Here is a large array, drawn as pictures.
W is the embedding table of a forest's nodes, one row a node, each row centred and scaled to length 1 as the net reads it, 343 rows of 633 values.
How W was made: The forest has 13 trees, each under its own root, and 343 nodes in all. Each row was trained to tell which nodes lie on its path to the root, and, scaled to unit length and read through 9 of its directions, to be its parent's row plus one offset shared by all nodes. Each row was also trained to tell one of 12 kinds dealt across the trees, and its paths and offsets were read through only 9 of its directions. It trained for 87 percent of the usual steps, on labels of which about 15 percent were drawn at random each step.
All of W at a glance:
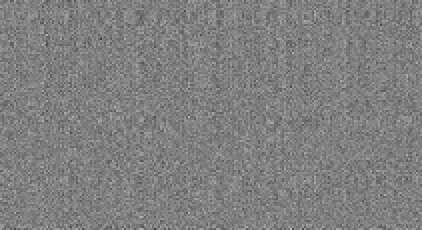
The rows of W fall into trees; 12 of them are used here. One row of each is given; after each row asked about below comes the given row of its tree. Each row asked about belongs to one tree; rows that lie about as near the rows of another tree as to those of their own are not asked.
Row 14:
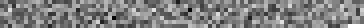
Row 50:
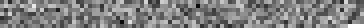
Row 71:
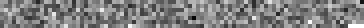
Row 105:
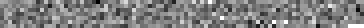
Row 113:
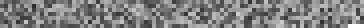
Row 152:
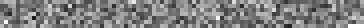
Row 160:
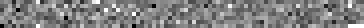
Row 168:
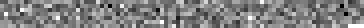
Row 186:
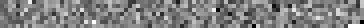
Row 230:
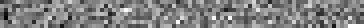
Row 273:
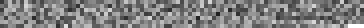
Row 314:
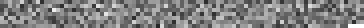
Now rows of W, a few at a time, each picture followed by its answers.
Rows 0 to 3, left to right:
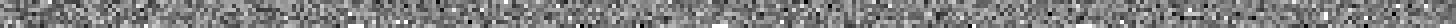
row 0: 50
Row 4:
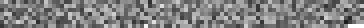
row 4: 50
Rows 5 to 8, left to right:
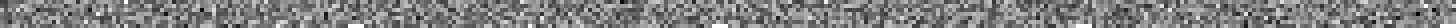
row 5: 186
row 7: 168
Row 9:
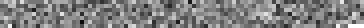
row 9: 152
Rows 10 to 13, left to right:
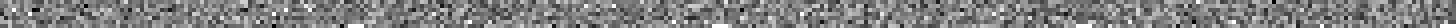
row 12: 314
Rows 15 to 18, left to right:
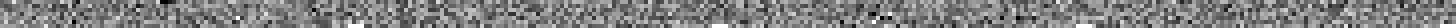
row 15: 152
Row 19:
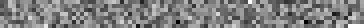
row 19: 230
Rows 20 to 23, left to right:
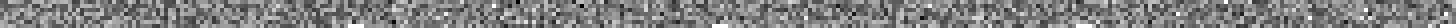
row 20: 152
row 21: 160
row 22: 273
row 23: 152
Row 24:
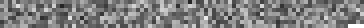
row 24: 50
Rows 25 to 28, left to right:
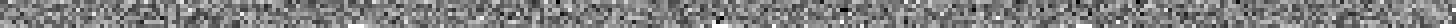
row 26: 152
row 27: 273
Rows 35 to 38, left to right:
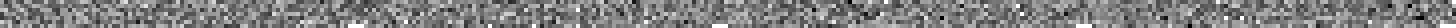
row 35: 71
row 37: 152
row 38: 273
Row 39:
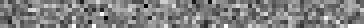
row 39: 160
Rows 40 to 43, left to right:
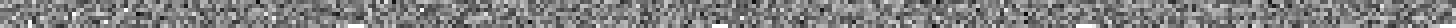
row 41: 152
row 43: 160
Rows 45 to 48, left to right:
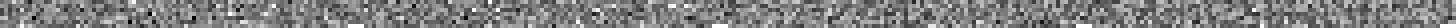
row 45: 152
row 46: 186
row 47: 230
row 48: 14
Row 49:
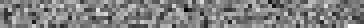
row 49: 230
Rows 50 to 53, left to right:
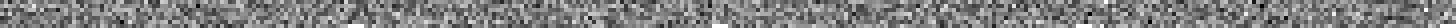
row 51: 230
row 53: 152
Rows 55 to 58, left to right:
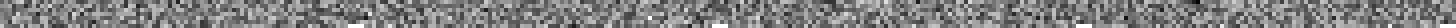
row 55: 314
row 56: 71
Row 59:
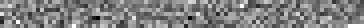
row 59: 71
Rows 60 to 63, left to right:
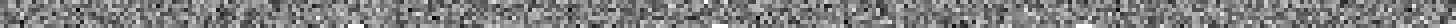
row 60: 186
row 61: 273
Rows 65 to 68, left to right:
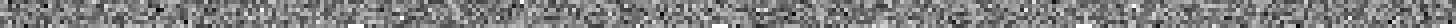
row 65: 50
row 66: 50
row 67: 50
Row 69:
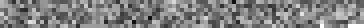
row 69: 50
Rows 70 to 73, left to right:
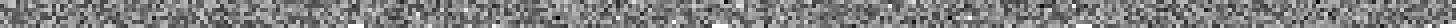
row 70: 50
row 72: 273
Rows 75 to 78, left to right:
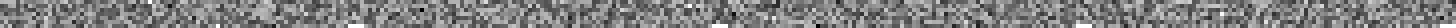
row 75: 152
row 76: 186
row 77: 105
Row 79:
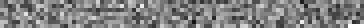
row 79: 314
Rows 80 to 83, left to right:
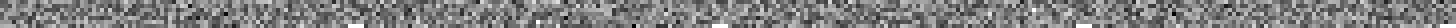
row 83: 168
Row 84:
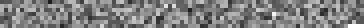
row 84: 186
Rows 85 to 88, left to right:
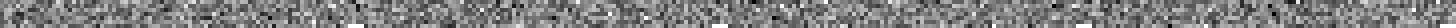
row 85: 105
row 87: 160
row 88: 50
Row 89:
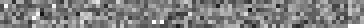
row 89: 160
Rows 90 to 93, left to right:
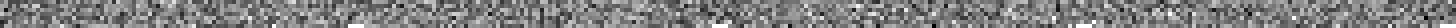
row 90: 50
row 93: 71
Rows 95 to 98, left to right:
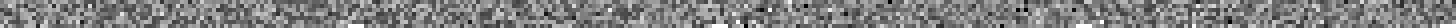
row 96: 50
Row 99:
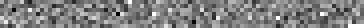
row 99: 314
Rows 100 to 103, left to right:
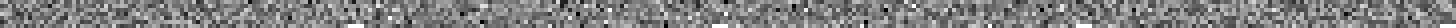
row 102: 273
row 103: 160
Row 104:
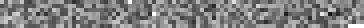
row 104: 314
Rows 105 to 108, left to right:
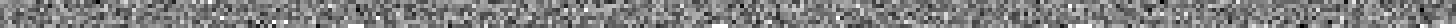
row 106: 14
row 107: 160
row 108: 168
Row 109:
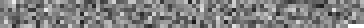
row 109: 152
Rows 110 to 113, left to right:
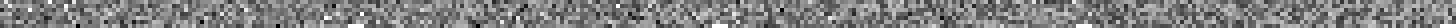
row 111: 186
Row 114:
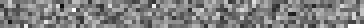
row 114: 14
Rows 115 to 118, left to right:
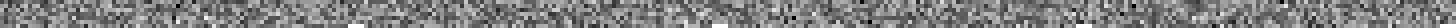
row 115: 186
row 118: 50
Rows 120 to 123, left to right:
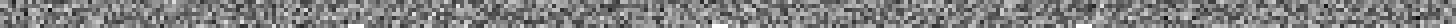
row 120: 160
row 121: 105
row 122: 71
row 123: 152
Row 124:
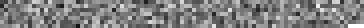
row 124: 160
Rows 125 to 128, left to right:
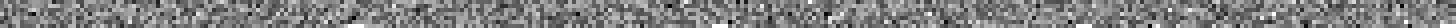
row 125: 14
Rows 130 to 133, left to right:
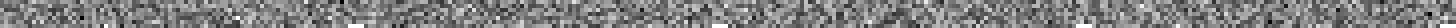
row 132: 230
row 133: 230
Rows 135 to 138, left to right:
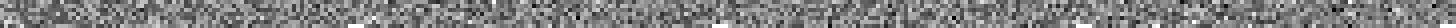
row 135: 50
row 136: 314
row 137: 230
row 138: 105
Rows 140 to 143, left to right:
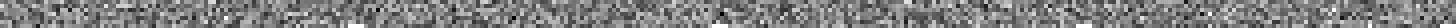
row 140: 71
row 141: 186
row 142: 50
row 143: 186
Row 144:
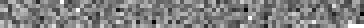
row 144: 273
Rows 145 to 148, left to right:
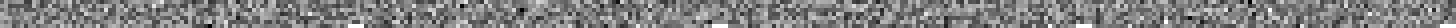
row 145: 152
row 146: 50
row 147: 14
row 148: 186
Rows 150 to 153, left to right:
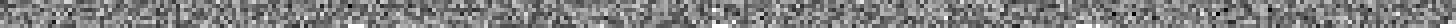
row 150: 230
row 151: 314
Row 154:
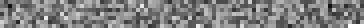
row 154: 314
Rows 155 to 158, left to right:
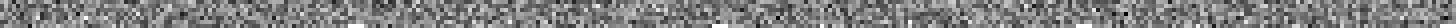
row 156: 314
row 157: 50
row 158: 14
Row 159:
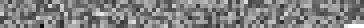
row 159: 71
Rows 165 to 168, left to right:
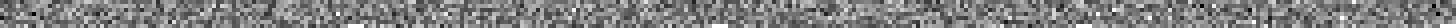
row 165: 14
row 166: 50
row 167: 160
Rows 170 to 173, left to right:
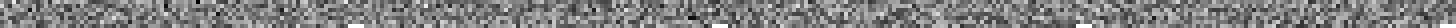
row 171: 273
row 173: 71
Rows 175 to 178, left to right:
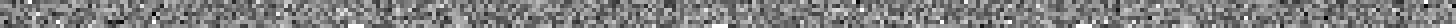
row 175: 186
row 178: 160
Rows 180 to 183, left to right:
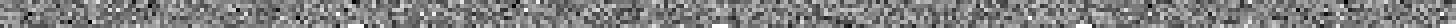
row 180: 50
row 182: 186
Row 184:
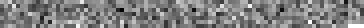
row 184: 105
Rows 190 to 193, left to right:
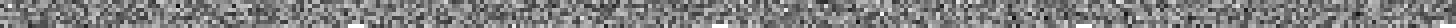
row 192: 152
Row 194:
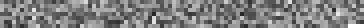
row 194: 186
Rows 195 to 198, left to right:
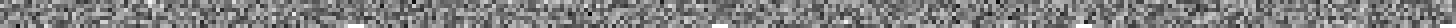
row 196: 71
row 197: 230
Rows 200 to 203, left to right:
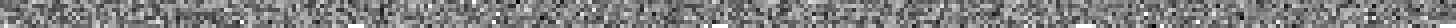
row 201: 160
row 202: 14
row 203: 152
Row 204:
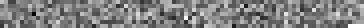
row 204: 14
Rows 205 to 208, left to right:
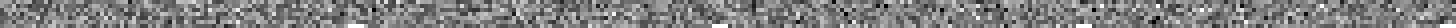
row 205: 105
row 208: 50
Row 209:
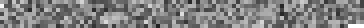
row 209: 152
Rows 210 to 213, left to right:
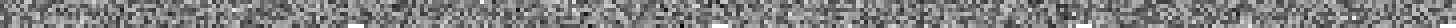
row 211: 105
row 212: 314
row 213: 50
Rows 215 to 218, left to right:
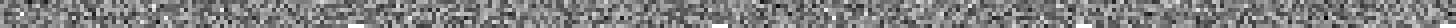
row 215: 230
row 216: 152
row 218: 186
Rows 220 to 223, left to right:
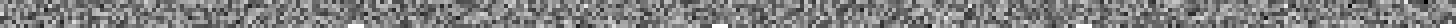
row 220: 71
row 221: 71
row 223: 14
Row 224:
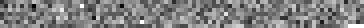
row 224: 230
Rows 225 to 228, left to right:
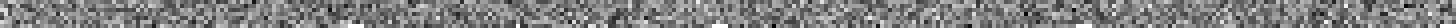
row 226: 113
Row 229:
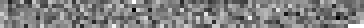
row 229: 314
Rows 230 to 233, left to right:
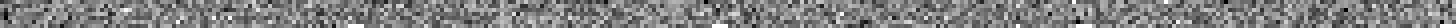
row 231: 186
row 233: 186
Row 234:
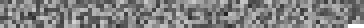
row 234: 71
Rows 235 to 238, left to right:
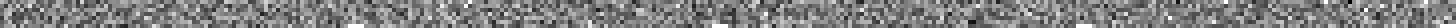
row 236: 230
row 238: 152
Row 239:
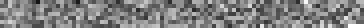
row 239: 273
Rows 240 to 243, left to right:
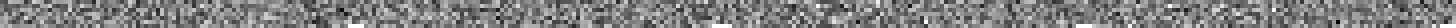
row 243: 160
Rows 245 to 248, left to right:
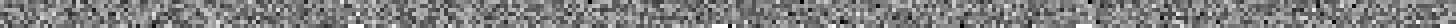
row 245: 230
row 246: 168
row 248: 230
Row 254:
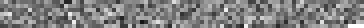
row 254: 50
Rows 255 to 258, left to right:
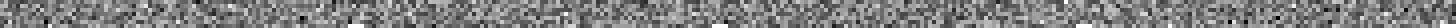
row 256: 186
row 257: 186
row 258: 273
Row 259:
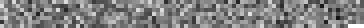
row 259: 152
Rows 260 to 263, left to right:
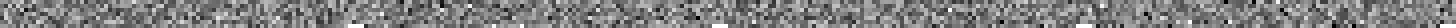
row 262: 14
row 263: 113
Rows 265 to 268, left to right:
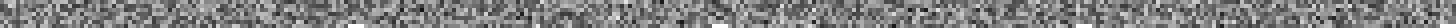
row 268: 230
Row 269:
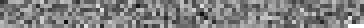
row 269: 152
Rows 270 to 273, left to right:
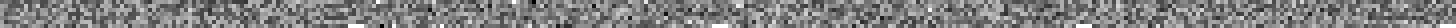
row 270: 230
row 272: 152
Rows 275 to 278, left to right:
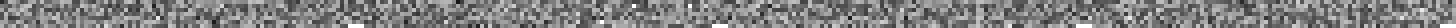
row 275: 273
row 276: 186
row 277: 273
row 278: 14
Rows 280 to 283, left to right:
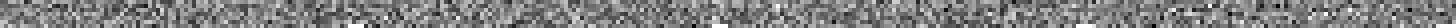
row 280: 152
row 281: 230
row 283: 152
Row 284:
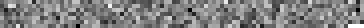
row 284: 113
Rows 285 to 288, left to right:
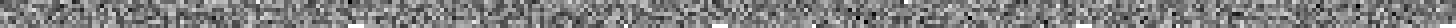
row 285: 50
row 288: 168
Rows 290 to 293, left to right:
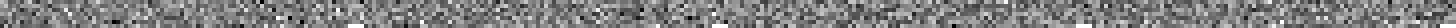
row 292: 105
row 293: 71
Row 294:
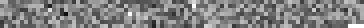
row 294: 14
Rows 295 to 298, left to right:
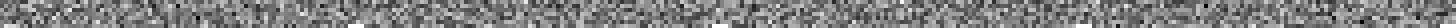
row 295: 50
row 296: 314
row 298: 71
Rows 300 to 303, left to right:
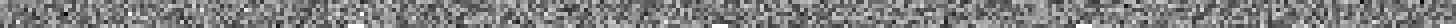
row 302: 186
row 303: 230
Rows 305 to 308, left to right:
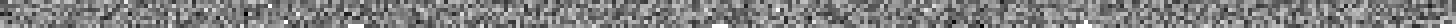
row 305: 230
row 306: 113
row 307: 14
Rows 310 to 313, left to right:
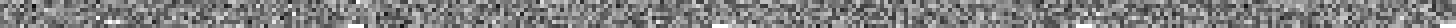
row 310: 152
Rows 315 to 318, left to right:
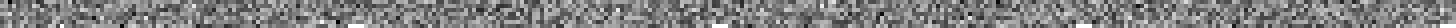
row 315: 71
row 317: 186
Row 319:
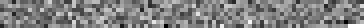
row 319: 50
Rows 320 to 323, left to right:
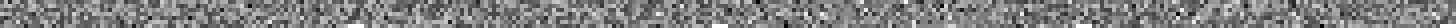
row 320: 50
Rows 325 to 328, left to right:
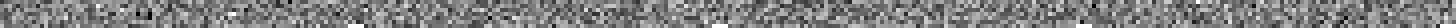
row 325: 230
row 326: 186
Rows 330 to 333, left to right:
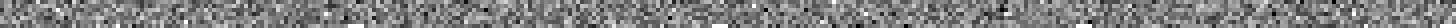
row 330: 160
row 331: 71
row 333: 50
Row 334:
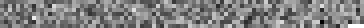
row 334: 113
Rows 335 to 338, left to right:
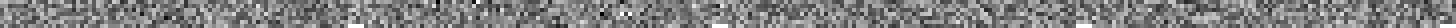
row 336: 152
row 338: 152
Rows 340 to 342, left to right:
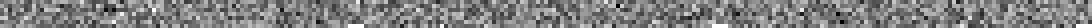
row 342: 113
